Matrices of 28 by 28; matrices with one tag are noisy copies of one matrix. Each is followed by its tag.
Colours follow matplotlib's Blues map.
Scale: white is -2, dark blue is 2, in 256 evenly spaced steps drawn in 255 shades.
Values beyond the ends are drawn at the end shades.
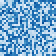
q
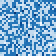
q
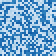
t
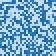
t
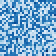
q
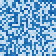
q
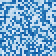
t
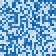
q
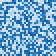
t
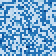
t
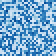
t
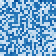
q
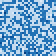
t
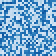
t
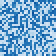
q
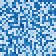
q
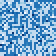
q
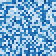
t
